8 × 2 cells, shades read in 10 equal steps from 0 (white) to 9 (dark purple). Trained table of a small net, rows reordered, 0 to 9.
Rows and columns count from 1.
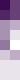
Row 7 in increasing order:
1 1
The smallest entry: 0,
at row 5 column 2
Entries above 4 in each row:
2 2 0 0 1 0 0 0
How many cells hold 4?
2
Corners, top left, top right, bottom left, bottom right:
9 7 1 1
